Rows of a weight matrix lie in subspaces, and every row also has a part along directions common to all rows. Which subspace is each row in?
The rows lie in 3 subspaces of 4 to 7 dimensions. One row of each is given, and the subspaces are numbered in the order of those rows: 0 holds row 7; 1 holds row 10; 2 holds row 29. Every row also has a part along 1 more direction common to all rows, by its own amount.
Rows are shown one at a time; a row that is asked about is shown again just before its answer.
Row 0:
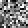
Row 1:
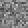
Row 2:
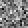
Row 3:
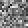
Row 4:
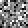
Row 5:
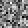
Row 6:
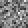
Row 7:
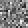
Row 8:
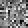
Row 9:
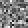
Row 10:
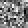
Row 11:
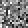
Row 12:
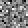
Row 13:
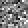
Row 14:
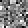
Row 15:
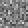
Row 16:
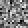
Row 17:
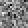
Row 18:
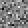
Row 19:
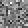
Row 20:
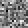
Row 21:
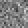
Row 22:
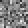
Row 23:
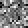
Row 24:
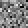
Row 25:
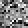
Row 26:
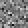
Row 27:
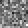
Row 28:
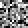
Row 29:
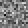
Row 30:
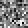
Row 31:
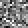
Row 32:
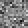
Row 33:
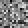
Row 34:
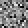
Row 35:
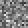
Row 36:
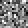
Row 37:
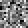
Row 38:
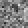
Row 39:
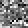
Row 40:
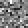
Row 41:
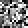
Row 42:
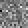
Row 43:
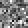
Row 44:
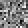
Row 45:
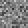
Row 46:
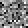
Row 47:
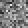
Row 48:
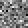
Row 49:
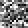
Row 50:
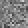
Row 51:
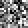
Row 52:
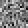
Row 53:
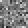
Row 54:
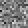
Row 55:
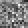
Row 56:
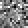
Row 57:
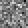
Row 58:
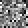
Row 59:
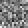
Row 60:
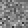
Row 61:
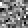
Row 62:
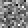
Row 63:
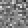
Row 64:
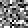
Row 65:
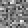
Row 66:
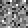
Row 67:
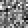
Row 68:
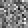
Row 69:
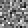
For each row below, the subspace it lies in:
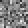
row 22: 0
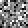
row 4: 1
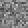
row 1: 2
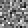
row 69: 0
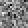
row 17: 1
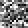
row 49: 1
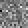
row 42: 1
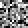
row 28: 2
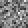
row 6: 1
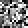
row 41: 0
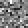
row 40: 1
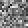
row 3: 1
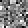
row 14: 0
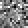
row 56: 0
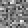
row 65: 0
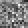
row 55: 1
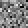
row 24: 1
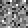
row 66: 1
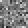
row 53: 0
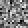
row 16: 0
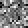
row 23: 0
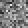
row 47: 1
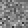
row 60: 2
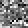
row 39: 1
